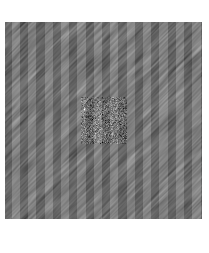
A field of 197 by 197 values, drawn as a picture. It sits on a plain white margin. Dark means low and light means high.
There is no overall slope. Values change most from cell to cell in the centre. An odd patch, rougher than its surroundings, sits in the centre. The histogram is bell-shaped. Upright stripes repeat 12 times across the table.
